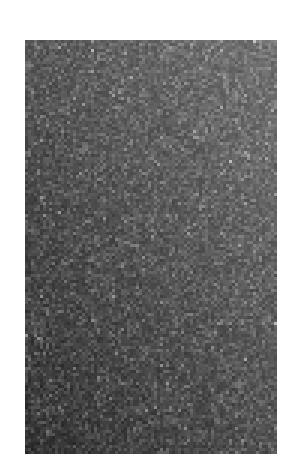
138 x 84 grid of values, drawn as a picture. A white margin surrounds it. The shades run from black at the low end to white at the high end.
The halves do not mirror each other. Fine speckle covers the field. The top right is the ninth with the highest average. The field climbs toward the top right. No row or column stands out. The bottom left is the ninth with the lowest average. There are no regular stripes.
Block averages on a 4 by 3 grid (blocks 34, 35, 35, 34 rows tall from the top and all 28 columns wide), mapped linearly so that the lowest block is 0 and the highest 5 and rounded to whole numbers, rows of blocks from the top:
3 4 5
2 3 4
1 2 3
0 1 2
